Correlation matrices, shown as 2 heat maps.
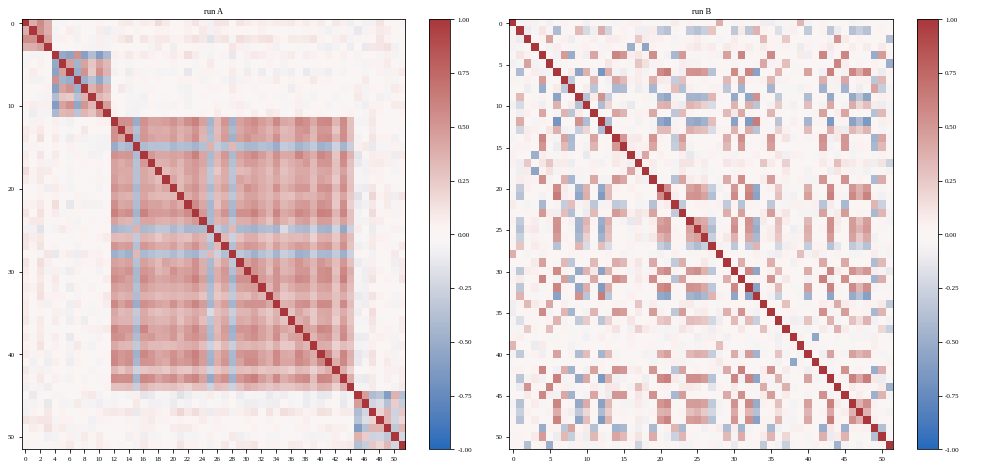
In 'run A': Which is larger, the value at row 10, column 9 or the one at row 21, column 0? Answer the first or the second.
the first
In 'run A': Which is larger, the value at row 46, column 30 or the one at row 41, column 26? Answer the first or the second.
the second
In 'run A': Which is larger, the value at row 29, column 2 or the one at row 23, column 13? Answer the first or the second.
the second
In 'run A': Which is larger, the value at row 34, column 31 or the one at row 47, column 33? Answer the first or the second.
the first
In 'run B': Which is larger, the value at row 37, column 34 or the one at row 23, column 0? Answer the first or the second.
the first
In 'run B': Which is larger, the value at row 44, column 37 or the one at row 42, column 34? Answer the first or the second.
the first
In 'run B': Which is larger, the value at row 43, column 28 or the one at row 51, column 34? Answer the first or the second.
the first
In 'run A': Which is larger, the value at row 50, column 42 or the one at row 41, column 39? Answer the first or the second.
the second
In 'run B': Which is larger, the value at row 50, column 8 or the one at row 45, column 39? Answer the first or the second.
the second
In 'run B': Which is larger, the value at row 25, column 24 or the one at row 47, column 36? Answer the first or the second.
the first
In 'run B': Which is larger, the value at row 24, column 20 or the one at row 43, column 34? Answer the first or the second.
the first
